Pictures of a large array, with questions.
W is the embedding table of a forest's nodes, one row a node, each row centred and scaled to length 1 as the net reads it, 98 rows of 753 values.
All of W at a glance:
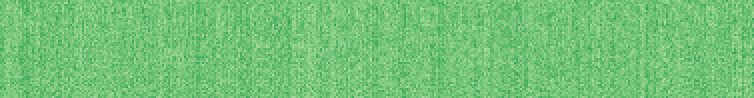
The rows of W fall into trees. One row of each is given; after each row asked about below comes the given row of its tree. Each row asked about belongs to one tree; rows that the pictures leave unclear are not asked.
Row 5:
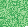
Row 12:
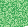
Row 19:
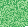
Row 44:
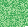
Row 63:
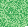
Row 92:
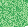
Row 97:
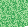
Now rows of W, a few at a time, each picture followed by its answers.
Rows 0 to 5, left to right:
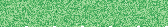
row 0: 19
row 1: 44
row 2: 44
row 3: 92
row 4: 63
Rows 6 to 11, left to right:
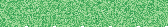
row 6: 63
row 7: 12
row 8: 12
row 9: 97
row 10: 12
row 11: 92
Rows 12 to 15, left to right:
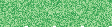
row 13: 5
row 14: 5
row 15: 92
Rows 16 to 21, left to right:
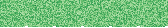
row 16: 5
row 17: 97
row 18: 5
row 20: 97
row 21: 19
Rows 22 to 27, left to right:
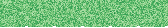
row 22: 92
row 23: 97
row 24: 97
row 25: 97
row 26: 63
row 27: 92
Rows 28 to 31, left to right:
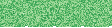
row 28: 92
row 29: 19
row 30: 92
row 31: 63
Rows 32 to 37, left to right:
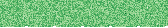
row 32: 92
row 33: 12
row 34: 19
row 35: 5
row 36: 92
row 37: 12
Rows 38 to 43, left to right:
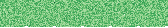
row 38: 12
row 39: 63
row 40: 44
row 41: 12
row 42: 12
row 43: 44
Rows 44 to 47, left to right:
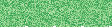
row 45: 5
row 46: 44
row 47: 44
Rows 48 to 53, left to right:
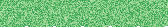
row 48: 19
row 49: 63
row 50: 19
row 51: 63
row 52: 19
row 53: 97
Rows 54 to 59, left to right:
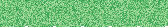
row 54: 92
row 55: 19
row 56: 92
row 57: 63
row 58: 44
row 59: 44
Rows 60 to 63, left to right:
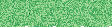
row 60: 44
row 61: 19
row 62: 63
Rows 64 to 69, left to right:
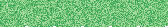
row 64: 5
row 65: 19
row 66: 5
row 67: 63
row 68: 5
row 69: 44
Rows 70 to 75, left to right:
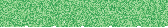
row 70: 44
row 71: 12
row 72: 5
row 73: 63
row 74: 63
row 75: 97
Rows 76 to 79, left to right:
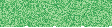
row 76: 12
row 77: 5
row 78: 44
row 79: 92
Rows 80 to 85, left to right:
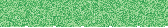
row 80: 44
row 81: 44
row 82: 63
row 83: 92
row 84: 44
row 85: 44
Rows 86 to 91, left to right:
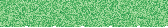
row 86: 19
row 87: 12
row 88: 63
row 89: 63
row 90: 5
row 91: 5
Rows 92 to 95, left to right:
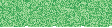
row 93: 12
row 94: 44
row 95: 12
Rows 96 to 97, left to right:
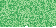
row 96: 5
